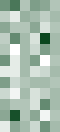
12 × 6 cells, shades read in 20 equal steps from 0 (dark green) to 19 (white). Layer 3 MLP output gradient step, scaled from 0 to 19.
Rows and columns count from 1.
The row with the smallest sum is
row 1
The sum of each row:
58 80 75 61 80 78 89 74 87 72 65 74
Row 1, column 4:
9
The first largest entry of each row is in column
3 2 5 4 2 5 1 2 2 4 5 1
